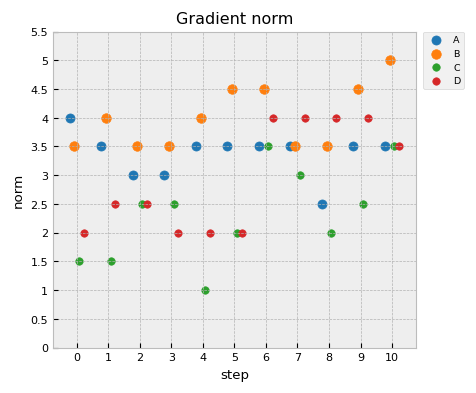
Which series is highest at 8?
D
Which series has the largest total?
B
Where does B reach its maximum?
10
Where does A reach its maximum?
0
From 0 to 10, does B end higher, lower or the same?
higher
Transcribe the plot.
Title: Gradient norm
x-axis: step, ticks 0 1 2 3 4 5 6 7 8 9 10
y-axis: norm, ticks 0 0.5 1 1.5 2 2.5 3 3.5 4 4.5 5 5.5
Legend: A, B, C, D
Values:
A: 4 3.5 3 3 3.5 3.5 3.5 3.5 2.5 3.5 3.5
B: 3.5 4 3.5 3.5 4 4.5 4.5 3.5 3.5 4.5 5
C: 1.5 1.5 2.5 2.5 1 2 3.5 3 2 2.5 3.5
D: 2 2.5 2.5 2 2 2 4 4 4 4 3.5
